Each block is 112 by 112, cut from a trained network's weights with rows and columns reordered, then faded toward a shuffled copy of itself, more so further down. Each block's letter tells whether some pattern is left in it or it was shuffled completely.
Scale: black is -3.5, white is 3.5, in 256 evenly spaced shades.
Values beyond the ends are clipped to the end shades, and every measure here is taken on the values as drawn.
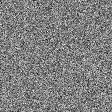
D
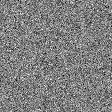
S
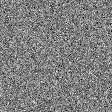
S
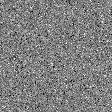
D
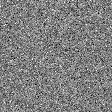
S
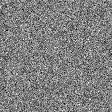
S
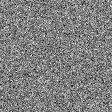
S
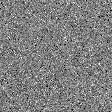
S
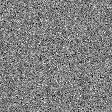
D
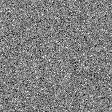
D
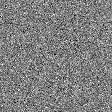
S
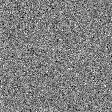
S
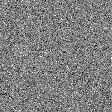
S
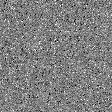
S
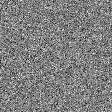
S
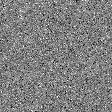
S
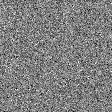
D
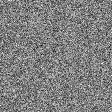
D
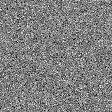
S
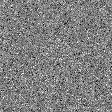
D
